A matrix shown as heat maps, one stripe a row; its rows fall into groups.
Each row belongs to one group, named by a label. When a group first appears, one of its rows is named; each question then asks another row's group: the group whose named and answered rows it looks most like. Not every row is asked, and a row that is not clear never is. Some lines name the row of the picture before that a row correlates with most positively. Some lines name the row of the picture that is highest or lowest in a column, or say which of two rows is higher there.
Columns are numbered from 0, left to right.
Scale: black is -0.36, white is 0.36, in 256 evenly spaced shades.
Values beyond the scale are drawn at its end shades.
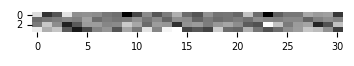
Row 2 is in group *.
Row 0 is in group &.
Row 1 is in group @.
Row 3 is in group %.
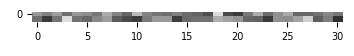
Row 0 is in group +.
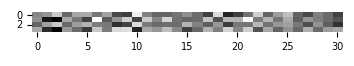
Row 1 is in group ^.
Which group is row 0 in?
+
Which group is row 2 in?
+
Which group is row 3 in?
^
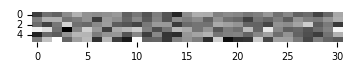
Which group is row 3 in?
*
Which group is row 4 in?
@
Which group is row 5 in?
+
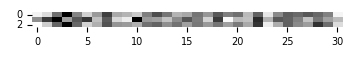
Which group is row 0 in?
*
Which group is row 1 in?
^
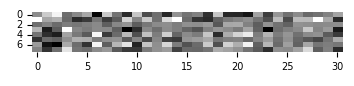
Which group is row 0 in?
+
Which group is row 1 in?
%
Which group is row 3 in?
&
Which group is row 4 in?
^
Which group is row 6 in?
^
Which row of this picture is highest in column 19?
6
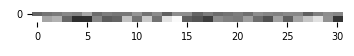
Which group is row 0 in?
@
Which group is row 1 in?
%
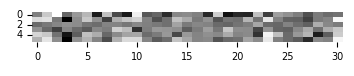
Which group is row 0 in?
+
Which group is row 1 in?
*
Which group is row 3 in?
^
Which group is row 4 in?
*
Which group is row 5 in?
*
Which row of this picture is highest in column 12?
3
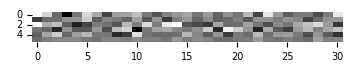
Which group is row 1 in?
@
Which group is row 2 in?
%
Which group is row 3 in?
^
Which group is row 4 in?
+
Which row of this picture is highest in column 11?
2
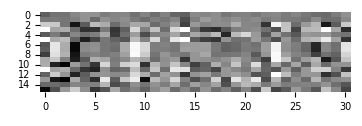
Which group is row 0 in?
@
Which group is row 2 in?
*
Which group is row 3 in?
%
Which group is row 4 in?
^
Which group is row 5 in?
%
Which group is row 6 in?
*
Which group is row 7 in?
*
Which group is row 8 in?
*
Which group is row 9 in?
*
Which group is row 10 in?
^
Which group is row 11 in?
%
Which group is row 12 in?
*
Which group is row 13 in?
^
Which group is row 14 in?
^
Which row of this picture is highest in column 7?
15
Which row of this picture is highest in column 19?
13
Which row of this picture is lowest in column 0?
15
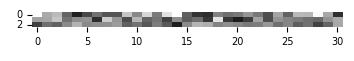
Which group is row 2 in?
@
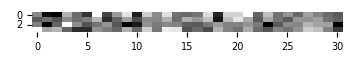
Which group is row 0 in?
^
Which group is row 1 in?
^
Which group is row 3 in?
%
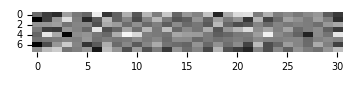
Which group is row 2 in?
+
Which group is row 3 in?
^
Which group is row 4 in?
*
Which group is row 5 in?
@
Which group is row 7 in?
+
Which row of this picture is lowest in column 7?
0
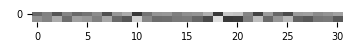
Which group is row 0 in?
^
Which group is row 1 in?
+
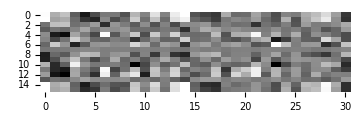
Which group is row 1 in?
%
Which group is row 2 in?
+
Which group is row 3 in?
@
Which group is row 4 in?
^
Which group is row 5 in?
&
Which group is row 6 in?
*
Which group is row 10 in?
&
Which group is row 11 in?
^
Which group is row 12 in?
^
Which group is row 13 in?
@
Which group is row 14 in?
%
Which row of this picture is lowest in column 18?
11
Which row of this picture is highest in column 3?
10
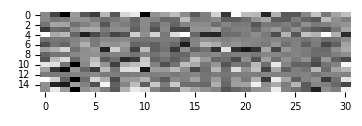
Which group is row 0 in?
^
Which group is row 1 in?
&
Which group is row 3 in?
@
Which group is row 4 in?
%
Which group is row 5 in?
@
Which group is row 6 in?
@
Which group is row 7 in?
+
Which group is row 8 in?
@
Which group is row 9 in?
+
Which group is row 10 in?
*
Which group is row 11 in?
^
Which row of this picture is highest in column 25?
14
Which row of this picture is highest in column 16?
6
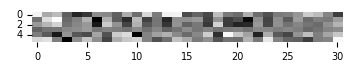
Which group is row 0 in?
%
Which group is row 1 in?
+
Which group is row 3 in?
@
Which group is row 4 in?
^
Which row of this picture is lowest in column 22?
4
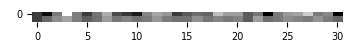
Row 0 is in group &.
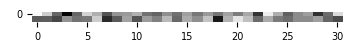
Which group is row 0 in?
*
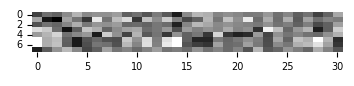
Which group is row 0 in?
@
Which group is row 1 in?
^
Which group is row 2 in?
@
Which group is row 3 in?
*
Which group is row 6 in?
%
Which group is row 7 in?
&
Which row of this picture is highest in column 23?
3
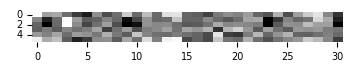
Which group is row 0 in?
%
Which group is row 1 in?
&
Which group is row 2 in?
&
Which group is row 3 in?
^
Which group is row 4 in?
+
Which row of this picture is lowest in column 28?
4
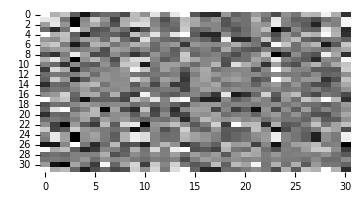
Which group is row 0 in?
%
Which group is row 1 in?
*
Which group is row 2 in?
*
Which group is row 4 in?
%
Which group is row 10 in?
^
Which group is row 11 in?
*
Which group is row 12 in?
@
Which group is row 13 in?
*
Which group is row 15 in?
@
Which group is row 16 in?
+
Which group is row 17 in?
%
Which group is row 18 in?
@
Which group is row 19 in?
+
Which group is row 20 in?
@
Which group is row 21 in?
@
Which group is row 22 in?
^
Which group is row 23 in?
&
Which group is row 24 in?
*
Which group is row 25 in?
*
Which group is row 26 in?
&
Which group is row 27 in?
%
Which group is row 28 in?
^
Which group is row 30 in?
^
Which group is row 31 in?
%
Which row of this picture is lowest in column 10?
22
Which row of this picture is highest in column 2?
19
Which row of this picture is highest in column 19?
22
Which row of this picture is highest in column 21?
30
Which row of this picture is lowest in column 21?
19
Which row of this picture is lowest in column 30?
26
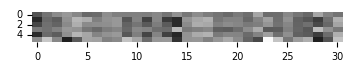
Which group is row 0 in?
&
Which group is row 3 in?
&
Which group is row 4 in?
@
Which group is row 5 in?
*
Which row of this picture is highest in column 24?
5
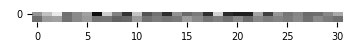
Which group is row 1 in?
+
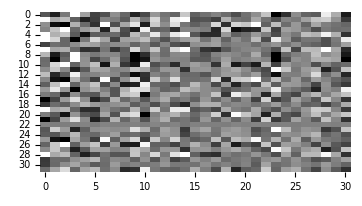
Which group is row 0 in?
&
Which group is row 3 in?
+
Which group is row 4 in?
%
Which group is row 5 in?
*
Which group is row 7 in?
%
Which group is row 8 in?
&
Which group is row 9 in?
&
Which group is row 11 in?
*
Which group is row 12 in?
&
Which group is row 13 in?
^
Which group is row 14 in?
+
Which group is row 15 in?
*
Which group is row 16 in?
^
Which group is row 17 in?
&
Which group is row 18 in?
@
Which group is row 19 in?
%
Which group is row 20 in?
^
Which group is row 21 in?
&
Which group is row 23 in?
*
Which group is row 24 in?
&
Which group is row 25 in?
^
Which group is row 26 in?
+
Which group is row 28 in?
%
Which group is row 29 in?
@
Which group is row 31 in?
+
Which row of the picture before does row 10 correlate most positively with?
0
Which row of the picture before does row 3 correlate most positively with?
0
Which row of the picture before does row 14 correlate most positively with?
1
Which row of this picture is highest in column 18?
3
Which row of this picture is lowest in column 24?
0
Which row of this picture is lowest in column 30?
9
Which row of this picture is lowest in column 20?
3
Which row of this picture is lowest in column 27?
15
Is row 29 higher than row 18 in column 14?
Yes
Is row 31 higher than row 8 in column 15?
Yes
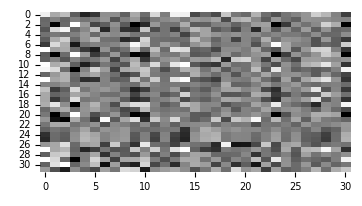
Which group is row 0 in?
%
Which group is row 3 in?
+
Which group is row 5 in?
+
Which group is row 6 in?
*
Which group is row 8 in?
&
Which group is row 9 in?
^
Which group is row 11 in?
*
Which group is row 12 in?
+
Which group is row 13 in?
%
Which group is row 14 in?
+
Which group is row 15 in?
&
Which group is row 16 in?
&
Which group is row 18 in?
*
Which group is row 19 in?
+
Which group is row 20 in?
&
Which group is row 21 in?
^
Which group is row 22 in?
+
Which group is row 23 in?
@
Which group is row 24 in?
@
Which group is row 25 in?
@
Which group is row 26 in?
+
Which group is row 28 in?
+
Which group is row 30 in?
+
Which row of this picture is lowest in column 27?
18
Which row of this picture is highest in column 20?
9
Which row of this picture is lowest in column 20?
26
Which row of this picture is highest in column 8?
31
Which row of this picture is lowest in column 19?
26
